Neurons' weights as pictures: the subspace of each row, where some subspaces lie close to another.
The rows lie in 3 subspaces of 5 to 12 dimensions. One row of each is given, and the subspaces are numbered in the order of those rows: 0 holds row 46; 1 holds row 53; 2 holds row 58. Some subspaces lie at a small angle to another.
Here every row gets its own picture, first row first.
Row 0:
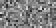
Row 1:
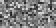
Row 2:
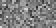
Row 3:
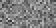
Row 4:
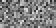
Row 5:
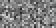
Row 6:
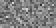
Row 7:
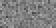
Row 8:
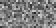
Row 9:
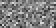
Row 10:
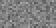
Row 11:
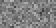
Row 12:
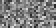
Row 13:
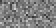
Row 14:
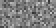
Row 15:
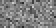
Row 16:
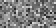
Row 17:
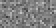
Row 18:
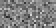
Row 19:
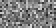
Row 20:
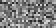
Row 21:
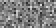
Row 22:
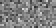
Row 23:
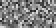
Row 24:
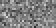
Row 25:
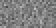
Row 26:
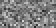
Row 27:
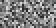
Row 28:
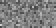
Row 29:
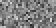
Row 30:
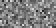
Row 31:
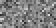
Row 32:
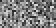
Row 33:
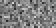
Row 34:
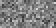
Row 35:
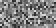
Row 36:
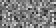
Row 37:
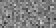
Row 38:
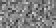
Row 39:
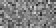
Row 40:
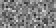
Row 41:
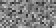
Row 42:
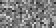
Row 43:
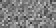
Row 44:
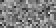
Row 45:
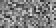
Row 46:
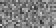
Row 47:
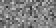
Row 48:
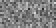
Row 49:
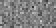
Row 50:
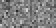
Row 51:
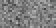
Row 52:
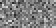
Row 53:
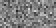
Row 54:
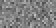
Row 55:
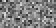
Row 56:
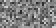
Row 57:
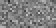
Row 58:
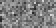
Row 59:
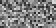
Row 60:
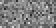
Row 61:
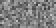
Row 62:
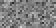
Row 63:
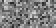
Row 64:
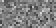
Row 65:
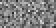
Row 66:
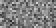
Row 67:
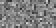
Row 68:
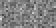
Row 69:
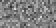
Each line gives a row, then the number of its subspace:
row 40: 2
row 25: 2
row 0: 2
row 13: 1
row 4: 1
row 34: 2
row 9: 0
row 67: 2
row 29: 1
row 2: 1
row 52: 1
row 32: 0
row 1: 2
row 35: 1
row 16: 1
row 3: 1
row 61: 2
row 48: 2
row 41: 0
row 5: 2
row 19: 2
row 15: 2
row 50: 1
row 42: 2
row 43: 1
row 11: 2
